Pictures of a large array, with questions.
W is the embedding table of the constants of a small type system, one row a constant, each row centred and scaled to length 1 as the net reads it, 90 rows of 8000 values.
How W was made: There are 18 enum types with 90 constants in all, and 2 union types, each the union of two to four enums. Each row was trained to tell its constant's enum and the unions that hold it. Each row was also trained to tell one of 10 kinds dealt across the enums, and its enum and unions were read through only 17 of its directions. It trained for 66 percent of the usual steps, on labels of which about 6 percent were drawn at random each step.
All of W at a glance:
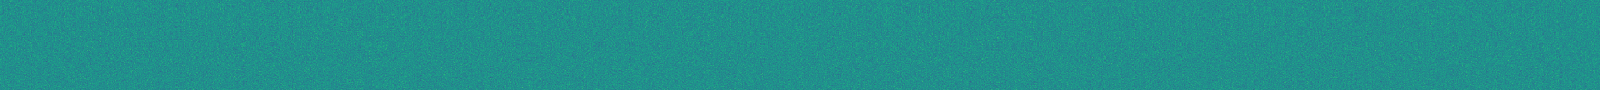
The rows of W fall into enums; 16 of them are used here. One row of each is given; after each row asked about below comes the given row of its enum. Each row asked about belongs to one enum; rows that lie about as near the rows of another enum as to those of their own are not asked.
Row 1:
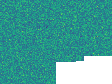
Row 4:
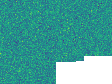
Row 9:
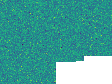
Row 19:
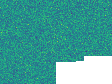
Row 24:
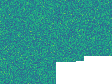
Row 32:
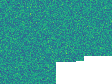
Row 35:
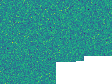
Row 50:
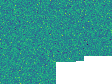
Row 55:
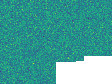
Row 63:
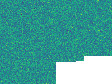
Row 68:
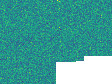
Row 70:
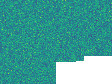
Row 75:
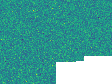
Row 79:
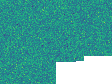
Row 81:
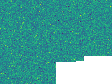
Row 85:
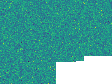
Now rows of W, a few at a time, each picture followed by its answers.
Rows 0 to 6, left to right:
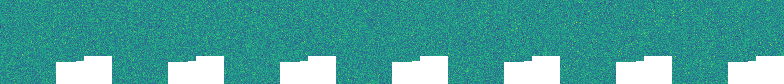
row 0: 50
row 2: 70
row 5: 85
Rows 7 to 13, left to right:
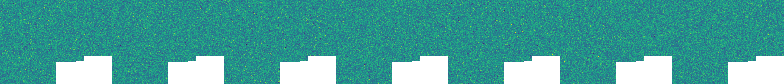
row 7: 1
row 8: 24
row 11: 1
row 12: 4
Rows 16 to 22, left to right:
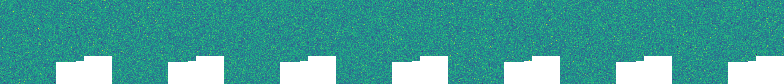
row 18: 79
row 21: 35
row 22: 85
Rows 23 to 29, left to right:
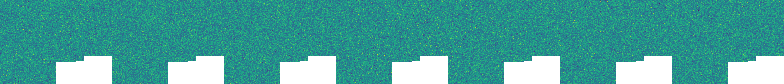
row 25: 19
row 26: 63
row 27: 85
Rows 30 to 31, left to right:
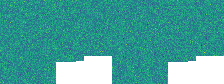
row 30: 1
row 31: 81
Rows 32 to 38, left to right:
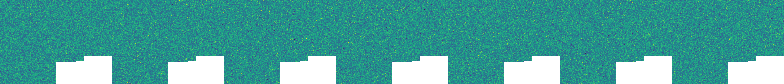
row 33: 75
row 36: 24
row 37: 75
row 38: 4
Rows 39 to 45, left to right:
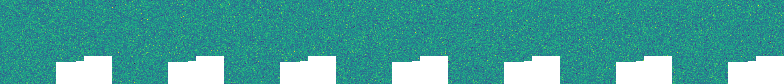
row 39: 85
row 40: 9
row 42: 50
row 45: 50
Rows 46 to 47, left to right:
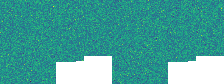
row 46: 50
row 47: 70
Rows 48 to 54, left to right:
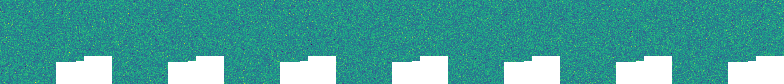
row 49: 70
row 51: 68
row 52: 24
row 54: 4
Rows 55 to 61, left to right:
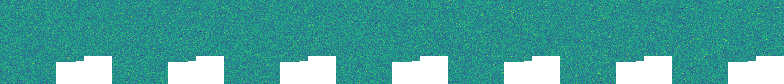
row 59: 9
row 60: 79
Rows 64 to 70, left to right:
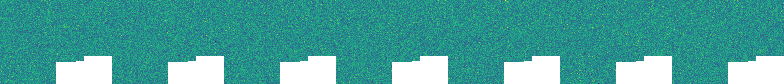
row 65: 19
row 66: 81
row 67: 32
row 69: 4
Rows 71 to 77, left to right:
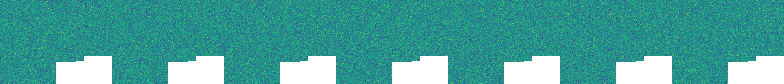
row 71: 55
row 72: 81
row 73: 35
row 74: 24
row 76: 35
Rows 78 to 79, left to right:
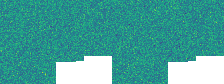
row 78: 1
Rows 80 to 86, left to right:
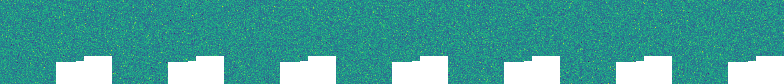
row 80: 19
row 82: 81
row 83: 70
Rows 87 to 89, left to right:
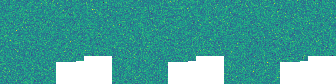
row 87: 35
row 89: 55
